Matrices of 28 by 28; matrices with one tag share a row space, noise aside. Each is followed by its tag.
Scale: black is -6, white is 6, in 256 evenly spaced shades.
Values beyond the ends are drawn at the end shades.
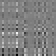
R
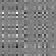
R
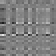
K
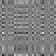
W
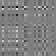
R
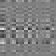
K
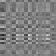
K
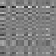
K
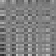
K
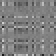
W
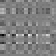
K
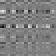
K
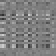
K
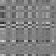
K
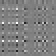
R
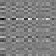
K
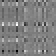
R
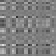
K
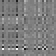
R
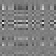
W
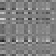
K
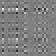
R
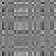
W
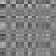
K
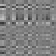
K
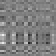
K
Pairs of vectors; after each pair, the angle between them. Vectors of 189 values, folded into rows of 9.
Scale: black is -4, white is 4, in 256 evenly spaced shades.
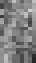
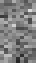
partly aligned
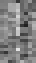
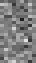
orthogonal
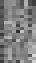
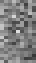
partly opposed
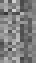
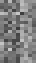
nearly opposite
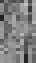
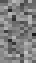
partly opposed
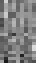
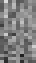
nearly parallel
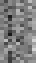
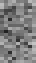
partly aligned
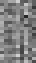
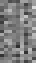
nearly opposite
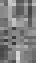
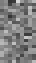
partly opposed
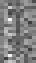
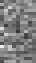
partly aligned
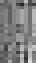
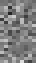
orthogonal
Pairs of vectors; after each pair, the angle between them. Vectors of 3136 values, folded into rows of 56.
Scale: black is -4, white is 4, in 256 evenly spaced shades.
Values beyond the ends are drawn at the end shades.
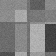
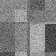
nearly parallel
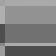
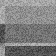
nearly parallel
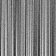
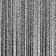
nearly opposite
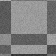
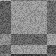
nearly parallel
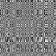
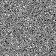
orthogonal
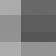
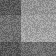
nearly opposite
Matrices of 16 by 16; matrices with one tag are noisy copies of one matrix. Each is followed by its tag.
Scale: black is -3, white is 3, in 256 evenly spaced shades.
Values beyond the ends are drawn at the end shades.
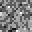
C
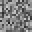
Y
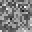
C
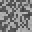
C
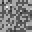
Y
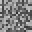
Y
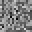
Y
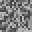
C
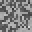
C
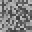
Y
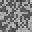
C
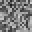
C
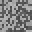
Y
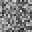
Y
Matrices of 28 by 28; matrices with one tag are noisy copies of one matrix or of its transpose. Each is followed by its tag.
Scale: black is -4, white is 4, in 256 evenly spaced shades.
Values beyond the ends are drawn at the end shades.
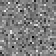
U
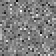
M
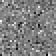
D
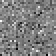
D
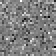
D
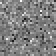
D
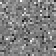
D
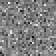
U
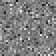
M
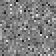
M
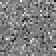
D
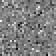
D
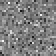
U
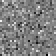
D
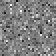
M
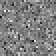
M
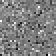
D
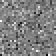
D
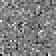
D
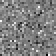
D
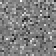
D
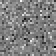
D
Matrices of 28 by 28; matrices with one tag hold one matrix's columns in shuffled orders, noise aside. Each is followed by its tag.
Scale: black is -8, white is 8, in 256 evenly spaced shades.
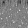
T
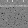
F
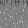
T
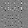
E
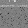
F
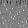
T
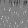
T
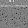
F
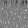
T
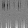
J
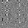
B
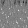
T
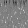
T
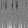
J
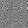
E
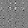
E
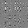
E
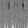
J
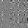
B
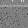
F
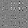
E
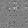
E
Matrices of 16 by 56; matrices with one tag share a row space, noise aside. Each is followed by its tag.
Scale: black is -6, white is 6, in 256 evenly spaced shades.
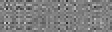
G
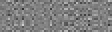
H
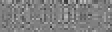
H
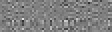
H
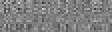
G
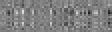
H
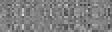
H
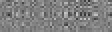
H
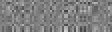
H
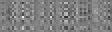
H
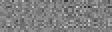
H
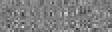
H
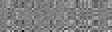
H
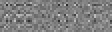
G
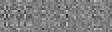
G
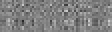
H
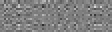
G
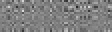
H
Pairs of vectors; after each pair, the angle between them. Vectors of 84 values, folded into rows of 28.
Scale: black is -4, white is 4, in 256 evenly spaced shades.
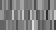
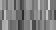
partly opposed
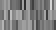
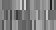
nearly opposite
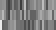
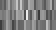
partly opposed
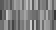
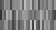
nearly parallel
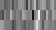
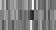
orthogonal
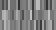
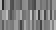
partly aligned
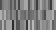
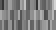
partly aligned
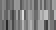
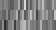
partly aligned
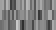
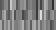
partly opposed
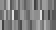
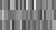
partly opposed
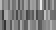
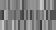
partly aligned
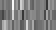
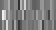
orthogonal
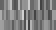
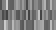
orthogonal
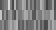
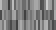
nearly opposite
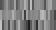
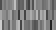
partly aligned
